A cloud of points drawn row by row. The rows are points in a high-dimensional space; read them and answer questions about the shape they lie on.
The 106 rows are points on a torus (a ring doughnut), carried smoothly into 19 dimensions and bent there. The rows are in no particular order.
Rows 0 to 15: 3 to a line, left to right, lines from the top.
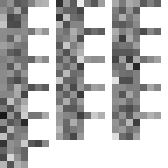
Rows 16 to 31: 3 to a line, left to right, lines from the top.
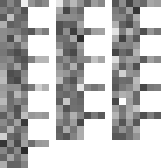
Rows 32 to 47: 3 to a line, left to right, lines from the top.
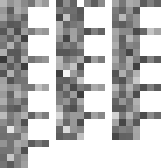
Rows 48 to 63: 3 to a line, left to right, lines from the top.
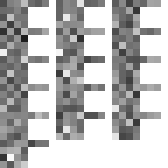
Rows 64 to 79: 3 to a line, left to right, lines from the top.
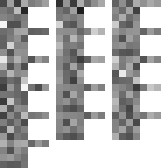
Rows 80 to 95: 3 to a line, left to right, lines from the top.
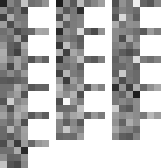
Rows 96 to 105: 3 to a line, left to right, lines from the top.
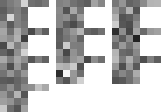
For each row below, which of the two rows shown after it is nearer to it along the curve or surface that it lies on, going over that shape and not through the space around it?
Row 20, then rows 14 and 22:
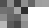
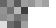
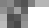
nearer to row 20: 22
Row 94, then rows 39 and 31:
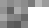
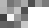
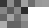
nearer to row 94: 31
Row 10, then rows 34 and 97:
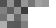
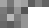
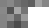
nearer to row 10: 97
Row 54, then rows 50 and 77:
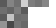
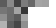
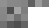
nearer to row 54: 50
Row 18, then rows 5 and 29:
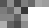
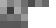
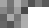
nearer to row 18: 5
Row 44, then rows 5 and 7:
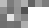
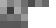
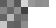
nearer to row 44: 5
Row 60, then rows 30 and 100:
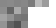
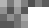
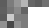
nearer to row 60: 30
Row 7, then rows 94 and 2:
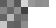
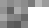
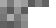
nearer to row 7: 94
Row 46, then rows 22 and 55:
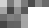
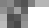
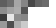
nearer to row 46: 55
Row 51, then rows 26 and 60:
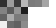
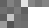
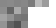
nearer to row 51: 26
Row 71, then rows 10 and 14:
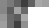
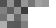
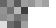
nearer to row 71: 10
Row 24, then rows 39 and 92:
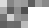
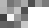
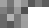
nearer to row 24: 39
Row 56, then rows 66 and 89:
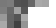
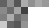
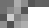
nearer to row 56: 66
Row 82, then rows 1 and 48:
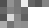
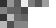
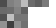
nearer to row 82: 1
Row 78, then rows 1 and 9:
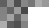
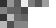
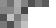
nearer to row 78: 1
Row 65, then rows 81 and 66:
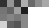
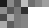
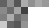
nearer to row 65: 81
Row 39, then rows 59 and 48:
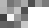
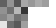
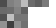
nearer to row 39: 48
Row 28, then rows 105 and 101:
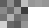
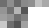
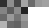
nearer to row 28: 105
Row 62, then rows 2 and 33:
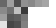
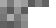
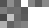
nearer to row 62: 33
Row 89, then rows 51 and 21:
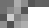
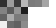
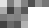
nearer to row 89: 21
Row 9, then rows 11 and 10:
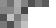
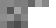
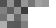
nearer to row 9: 11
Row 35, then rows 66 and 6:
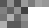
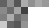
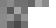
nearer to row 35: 66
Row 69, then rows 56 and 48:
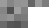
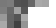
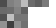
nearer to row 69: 56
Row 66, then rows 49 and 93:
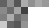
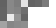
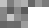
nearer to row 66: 49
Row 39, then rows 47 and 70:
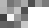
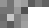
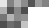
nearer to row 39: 70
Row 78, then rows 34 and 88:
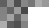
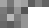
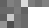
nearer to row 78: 88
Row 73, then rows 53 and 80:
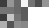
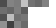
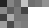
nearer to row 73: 80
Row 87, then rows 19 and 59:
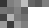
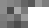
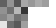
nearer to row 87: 59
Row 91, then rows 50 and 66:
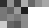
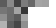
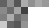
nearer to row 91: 50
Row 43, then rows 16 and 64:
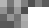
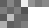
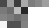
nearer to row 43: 16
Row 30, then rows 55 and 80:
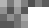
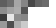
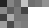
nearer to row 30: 55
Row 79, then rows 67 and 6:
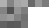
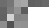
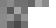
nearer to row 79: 6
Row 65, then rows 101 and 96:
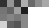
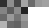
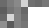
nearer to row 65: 101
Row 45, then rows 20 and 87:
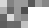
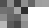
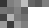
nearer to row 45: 87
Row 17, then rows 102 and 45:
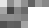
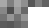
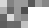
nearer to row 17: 45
